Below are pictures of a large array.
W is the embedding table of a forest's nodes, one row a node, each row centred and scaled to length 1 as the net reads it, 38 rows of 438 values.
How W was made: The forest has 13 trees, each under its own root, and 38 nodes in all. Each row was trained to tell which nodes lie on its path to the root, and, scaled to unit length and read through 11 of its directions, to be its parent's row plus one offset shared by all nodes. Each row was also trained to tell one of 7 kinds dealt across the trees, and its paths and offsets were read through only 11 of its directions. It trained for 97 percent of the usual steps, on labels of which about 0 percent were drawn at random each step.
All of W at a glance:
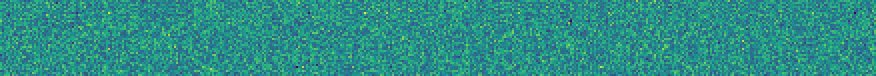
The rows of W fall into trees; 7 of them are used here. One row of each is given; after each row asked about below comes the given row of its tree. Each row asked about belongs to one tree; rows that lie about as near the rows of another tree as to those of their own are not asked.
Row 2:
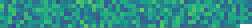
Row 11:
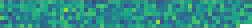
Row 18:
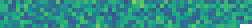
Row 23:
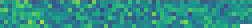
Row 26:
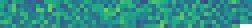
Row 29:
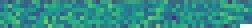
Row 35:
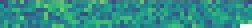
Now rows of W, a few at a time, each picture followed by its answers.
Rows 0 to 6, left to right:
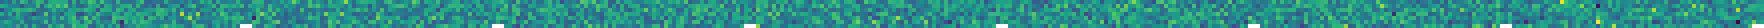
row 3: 11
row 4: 26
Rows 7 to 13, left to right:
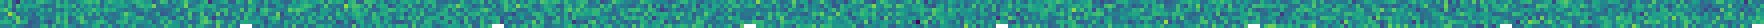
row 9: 18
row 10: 26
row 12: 29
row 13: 35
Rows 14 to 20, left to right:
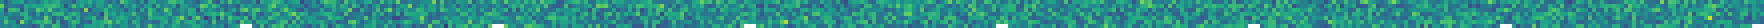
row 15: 11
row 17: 35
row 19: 29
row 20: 23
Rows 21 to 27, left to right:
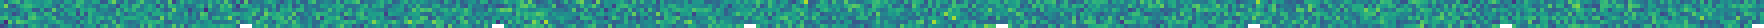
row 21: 18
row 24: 23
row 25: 2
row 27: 23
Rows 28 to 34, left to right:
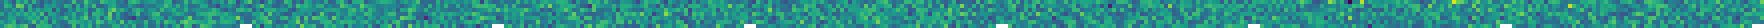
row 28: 29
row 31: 26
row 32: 18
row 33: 11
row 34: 11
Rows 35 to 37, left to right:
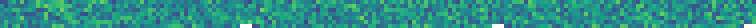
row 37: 18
